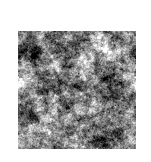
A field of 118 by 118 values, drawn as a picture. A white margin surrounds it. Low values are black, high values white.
Average level on the scale: 50%. Odd rows or columns: none. Grain: blotchy. Histogram: bell-shaped. Seam: none. Slope: none.
